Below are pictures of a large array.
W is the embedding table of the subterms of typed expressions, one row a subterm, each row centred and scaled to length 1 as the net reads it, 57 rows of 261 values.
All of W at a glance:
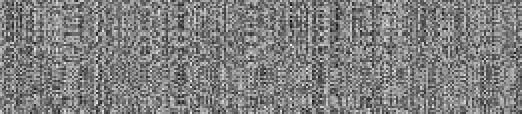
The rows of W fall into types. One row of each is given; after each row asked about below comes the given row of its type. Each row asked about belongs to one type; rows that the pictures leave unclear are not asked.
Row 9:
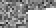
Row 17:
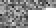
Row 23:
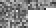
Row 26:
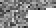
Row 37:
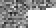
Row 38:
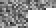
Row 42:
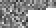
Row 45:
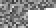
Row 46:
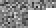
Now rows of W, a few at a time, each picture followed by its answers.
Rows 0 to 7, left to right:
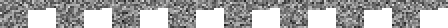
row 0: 26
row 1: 45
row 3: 42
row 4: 9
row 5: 46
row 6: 9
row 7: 26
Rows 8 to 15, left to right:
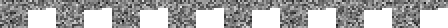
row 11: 45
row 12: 42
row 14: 23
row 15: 45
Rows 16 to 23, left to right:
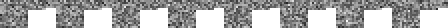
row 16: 17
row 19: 26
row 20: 45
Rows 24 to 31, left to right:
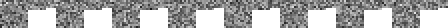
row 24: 17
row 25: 26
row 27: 45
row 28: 42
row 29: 45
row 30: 17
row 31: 46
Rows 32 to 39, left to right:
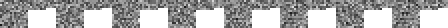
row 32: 26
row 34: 37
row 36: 37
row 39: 37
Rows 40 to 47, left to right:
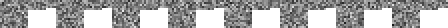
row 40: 46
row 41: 37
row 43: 46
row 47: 26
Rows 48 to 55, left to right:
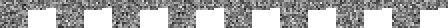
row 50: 37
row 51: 37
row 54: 46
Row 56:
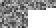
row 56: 46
